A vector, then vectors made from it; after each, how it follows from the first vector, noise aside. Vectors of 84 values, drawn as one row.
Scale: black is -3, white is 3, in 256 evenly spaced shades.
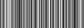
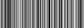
negated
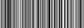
negated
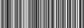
wrapped around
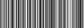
wrapped around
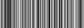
negated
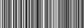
wrapped around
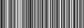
wrapped around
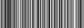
negated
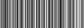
wrapped around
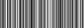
wrapped around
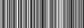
wrapped around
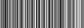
wrapped around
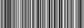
negated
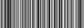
negated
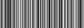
negated
